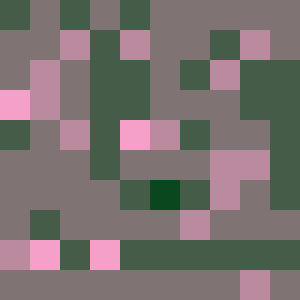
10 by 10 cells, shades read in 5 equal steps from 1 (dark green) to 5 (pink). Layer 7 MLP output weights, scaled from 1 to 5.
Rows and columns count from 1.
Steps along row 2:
same up down up down same down up down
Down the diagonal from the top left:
2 3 3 2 5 3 2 3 2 3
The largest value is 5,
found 4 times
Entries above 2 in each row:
7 8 5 6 6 8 6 9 3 10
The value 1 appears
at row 7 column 6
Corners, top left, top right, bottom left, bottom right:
2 3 3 3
